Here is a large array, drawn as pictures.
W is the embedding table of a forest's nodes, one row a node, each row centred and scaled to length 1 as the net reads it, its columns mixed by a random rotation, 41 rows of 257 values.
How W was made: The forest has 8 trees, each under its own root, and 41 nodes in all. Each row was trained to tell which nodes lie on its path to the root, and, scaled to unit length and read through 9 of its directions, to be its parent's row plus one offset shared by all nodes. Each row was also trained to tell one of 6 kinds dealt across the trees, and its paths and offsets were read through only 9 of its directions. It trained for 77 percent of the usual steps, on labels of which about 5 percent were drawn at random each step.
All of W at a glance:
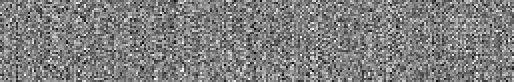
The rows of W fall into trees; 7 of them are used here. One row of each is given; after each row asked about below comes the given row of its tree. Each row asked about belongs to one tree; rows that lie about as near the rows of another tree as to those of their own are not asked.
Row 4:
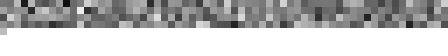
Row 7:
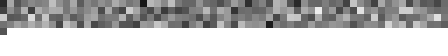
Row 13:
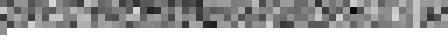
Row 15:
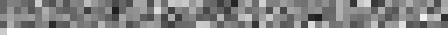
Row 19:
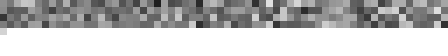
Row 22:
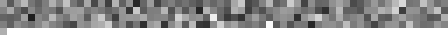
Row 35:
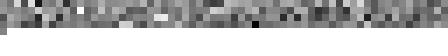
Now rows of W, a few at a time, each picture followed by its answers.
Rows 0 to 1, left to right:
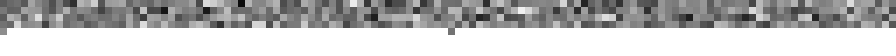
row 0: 4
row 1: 35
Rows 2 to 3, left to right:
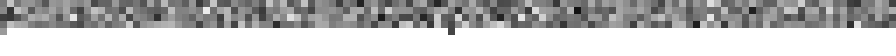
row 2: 19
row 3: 22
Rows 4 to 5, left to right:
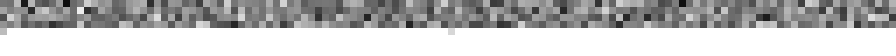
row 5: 15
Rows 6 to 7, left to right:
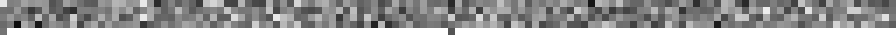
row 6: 19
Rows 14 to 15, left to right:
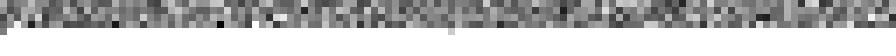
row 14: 19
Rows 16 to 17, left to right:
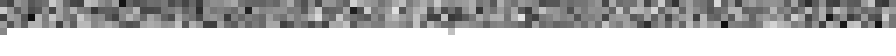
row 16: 13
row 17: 19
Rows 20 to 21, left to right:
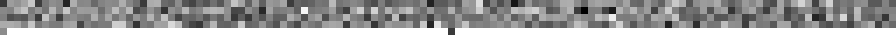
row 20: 35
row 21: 35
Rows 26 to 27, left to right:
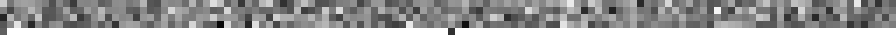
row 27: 35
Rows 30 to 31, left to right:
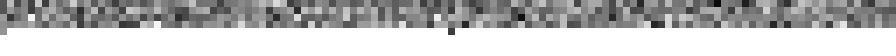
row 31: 7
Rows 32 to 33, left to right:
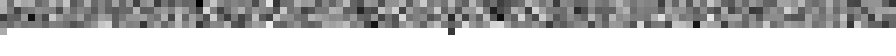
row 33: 22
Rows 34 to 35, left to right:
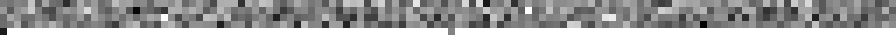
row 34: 35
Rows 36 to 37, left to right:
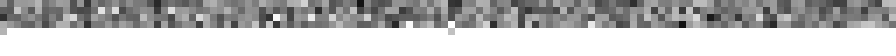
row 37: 4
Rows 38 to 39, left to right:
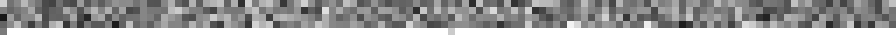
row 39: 4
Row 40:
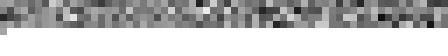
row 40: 19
